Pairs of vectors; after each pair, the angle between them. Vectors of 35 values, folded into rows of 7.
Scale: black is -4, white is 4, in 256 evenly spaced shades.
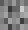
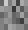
orthogonal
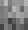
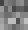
partly opposed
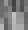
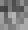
partly aligned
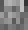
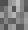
partly aligned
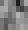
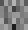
orthogonal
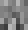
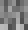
nearly opposite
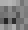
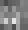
nearly opposite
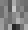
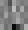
nearly parallel
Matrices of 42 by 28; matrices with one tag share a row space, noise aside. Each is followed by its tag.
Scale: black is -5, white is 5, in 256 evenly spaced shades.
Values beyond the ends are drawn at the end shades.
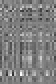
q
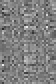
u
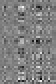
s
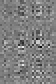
s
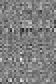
q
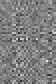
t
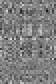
q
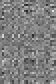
u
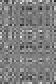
q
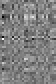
u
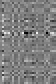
u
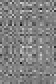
q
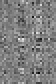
s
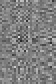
t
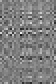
q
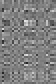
u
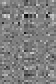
u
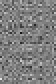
q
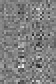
s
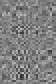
t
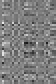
u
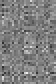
u
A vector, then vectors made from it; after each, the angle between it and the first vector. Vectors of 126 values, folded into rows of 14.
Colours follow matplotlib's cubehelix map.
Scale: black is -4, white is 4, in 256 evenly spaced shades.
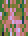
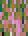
nearly parallel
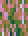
nearly opposite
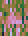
nearly parallel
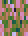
partly opposed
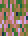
partly aligned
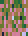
partly aligned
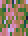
orthogonal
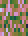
partly opposed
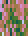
nearly opposite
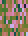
orthogonal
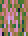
partly aligned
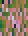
partly aligned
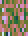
partly opposed
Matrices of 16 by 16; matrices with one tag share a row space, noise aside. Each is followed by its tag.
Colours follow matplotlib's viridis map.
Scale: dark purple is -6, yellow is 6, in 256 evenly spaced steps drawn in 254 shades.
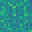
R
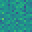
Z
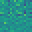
Z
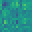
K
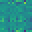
Z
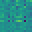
Z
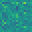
K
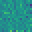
R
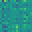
K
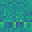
R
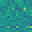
Z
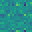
Z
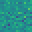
Z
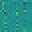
K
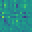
K
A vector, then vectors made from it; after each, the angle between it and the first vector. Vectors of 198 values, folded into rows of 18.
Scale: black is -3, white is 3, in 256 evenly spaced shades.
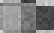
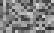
orthogonal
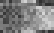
nearly opposite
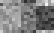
nearly parallel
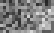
partly opposed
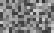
orthogonal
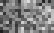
partly opposed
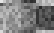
nearly parallel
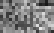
partly opposed
